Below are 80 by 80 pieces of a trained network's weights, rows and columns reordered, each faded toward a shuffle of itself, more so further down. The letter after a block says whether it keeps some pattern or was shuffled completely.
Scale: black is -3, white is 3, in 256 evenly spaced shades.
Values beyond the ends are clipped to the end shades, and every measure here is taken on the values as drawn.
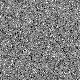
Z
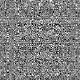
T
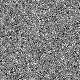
Z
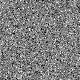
Z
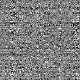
T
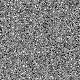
Z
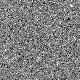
Z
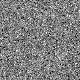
Z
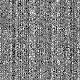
T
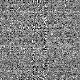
T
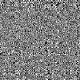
T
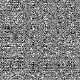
T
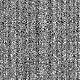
T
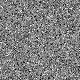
Z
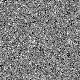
Z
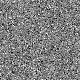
Z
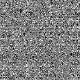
T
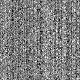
T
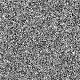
Z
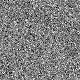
Z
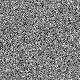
Z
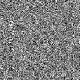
T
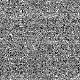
T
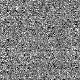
T
